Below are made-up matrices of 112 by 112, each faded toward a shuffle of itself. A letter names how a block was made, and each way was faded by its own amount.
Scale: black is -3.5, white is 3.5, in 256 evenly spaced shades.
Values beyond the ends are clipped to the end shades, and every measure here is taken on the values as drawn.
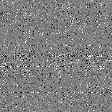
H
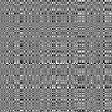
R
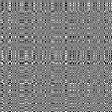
R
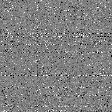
H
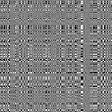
R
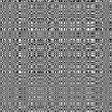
R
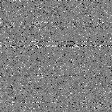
H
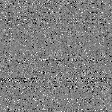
H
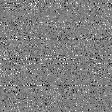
H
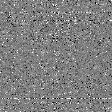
H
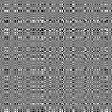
R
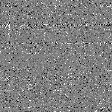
H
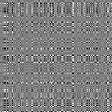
R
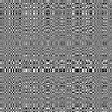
R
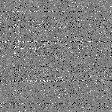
H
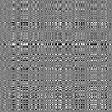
R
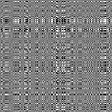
R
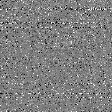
H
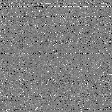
H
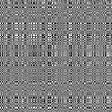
R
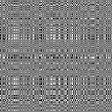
R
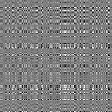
R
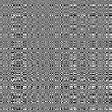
R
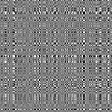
R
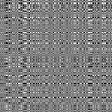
R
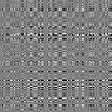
R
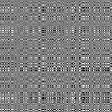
R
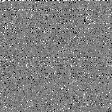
H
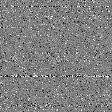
H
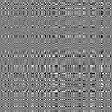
R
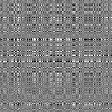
R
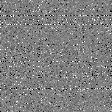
H
